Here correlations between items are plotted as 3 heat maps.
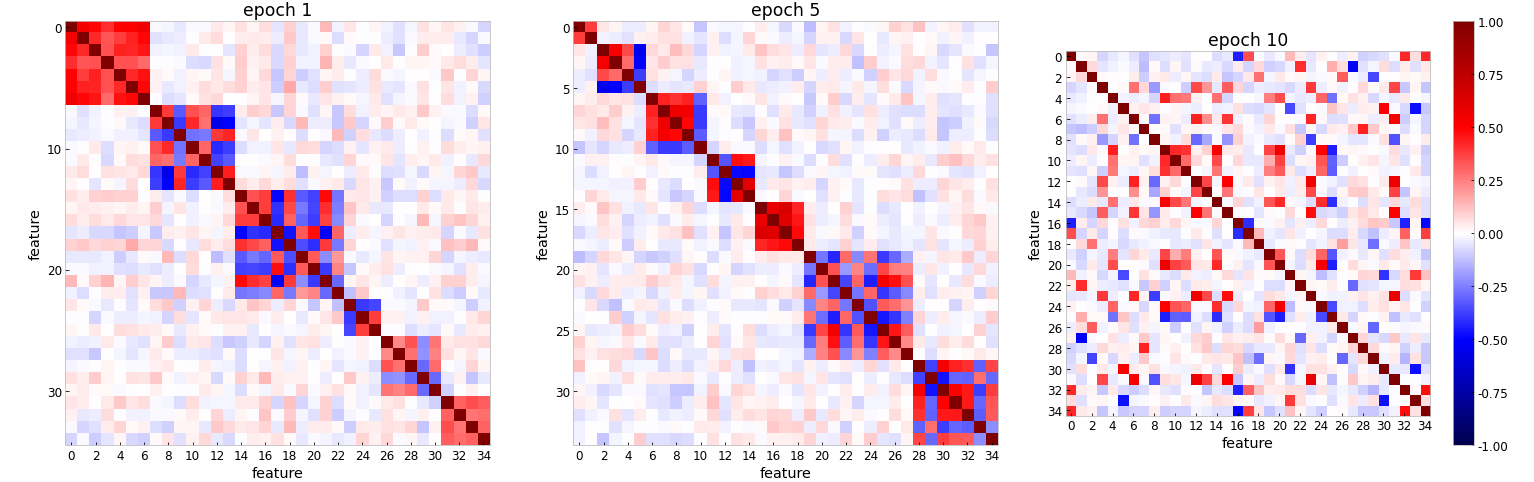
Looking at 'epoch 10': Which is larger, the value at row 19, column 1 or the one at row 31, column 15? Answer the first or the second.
the second
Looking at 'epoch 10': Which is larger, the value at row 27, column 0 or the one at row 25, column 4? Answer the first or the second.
the first
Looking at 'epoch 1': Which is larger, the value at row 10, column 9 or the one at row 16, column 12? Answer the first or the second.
the second
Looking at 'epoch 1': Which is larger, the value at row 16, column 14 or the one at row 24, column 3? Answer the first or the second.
the first
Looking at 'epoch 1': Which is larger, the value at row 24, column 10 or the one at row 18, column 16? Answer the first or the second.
the second
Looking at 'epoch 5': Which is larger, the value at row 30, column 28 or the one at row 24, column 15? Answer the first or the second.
the first
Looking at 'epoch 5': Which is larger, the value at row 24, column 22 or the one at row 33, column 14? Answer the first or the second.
the first
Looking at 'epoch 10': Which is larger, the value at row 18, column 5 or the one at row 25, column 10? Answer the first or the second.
the first
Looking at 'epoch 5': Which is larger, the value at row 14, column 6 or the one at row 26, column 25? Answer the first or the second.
the second
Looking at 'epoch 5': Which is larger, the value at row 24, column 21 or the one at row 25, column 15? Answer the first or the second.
the second
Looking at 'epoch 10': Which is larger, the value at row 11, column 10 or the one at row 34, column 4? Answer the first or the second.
the first
